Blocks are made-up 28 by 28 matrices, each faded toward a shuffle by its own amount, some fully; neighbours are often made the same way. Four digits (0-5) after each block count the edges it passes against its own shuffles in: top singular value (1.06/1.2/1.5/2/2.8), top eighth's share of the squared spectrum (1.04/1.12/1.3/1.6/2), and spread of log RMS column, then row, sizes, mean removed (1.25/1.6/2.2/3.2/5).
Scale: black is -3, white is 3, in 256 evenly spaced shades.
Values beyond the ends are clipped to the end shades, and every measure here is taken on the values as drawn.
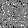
2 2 0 0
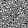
0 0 0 0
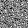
0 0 0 0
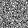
0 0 0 0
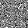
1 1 1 1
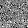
1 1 0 1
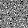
0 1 0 0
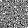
1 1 0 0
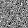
1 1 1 0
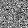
1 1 0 0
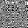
3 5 2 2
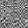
4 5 3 2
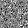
0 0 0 0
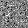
0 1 0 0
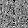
2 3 1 0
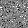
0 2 0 0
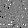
2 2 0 0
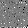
2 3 0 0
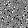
0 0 0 0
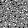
0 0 0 0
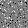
0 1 0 0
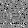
2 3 0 1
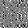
3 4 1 2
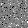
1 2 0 0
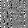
2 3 3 0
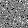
0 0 0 0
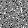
0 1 1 0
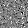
0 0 1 0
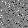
1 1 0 0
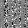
1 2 3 0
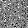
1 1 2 0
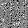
0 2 1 0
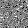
1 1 0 0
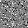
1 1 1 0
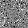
0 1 0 0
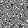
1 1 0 0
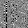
3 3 2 0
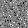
1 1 0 0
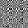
4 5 3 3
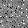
2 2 1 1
